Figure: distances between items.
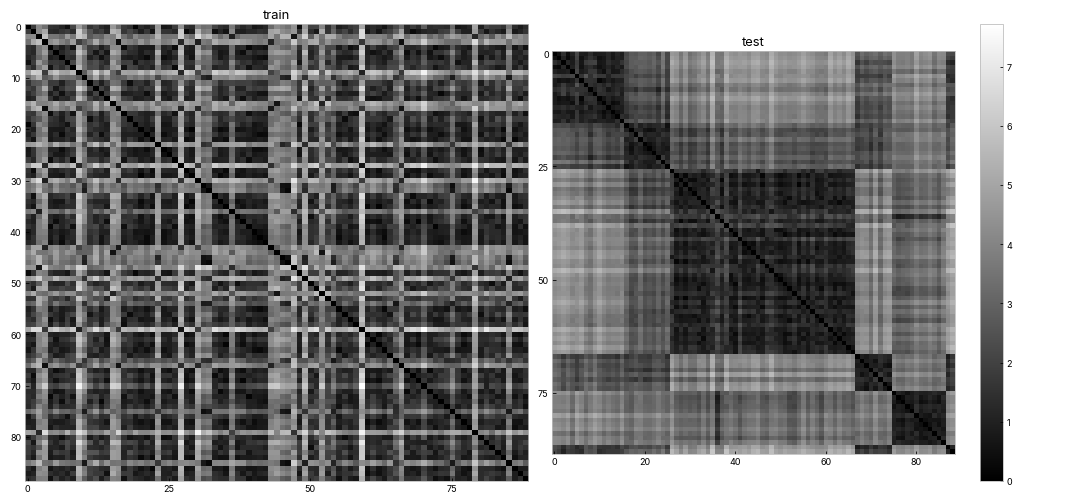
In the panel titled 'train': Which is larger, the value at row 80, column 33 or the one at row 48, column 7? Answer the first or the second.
the first
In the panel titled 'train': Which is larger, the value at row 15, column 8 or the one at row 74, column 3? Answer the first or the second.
the first
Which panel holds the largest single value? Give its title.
train
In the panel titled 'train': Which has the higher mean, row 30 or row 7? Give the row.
30
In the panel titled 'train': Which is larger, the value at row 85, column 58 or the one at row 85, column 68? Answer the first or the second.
the second
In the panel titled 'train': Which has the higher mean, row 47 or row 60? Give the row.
47
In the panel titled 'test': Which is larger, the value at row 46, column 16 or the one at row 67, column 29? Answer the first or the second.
the second
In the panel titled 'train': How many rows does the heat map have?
89
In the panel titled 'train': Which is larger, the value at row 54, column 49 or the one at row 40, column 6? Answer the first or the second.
the first
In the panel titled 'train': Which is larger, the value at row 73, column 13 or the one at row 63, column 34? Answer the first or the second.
the second
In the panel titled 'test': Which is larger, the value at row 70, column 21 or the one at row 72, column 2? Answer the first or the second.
the second
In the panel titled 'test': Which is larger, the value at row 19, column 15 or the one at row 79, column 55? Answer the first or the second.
the second
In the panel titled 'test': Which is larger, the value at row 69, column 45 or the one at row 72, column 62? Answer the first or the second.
the first
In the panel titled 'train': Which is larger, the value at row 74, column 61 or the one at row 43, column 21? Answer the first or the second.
the second
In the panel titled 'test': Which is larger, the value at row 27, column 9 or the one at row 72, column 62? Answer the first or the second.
the first
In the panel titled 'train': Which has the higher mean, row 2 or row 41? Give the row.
2
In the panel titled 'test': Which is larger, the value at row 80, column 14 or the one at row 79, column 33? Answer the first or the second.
the first
